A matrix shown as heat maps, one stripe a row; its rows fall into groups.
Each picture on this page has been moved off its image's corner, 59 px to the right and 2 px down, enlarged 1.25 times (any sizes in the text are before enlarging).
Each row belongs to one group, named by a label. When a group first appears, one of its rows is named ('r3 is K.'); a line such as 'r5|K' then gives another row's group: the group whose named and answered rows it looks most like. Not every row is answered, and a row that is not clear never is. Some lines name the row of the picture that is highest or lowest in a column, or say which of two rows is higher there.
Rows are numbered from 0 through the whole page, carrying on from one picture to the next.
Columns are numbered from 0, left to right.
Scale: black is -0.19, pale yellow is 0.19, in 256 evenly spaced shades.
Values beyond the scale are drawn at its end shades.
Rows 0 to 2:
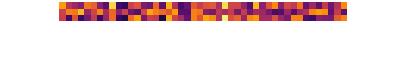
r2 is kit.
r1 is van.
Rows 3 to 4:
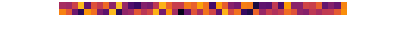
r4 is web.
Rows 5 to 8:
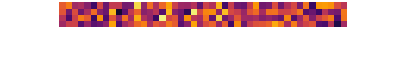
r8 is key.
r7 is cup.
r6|kit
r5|cup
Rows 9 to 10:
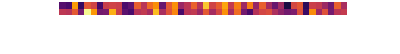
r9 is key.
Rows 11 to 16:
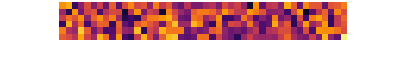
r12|kit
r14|van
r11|web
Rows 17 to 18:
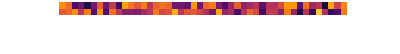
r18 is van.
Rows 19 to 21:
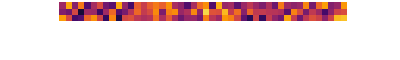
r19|van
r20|key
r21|web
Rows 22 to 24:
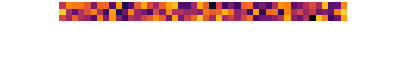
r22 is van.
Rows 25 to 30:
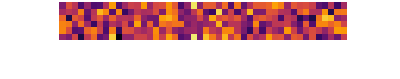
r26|van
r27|cup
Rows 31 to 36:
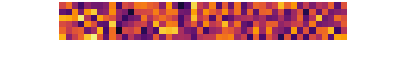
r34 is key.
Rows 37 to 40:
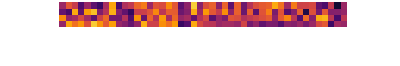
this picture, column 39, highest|39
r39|cup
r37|key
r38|key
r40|van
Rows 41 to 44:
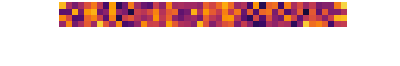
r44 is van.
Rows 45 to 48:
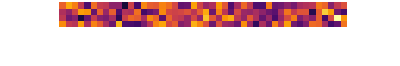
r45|van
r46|cup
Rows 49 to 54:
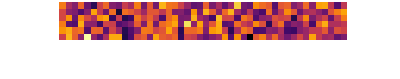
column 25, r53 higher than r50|Yes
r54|key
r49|cup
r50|web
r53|van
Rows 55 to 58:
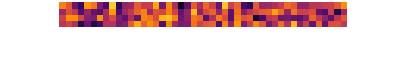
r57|van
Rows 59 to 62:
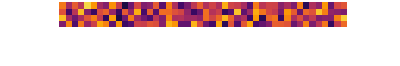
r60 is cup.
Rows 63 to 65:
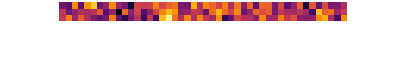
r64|cup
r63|key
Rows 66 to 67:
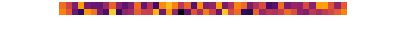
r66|cup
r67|web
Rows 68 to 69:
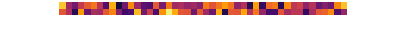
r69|cup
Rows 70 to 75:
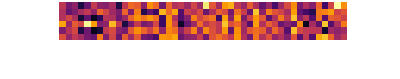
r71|cup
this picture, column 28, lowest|70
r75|cup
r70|web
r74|key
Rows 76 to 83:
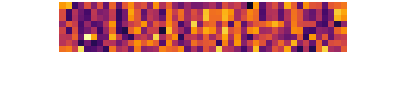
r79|key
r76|web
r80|kit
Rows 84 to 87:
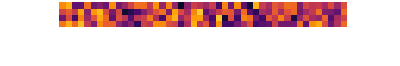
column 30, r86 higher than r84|Yes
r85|van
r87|van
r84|web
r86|van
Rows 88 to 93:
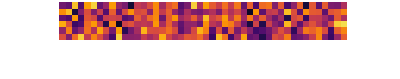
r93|van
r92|van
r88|key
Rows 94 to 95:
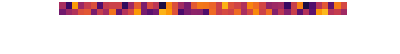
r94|kit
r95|cup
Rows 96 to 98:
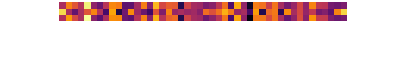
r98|key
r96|key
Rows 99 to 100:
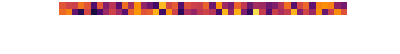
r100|web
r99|cup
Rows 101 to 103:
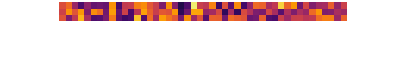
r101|web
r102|van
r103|cup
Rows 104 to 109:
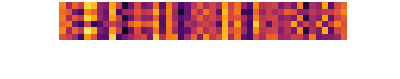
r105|web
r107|web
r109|key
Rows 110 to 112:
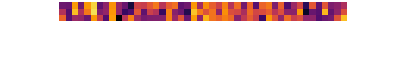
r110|key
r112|kit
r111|kit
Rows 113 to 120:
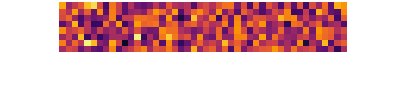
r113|kit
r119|kit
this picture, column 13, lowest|118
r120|key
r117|cup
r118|cup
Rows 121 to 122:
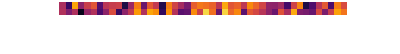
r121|kit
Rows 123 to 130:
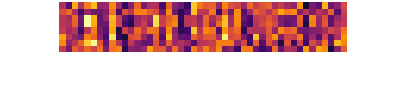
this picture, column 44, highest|129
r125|key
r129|kit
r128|kit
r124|web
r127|web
